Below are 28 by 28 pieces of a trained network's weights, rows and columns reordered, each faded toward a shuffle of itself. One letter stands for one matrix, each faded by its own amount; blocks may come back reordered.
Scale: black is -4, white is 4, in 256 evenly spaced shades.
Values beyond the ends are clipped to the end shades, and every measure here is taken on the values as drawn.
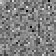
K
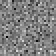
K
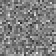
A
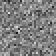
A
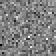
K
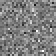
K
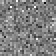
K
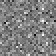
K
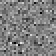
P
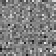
P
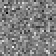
K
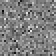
P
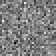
K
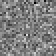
A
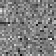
P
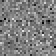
P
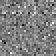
P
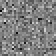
P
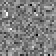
K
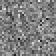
A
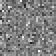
A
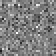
P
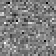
P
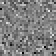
P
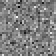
K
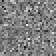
K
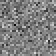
K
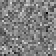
A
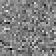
P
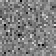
K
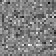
P
